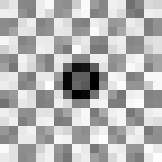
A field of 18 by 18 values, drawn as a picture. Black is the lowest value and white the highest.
The centre is the ninth with the lowest average. No seam splits the table. In the centre lies a patch that is lower than the rest. No single row or column stands out from its neighbours. A checkerboard runs through the table. Overall the values sit about 70% of the way up the scale.
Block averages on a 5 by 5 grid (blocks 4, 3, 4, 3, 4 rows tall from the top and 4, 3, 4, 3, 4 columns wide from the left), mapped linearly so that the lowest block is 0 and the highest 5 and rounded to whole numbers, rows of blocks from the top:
5 5 5 5 4
5 5 5 5 5
5 5 0 5 5
5 5 5 5 5
5 5 5 5 5
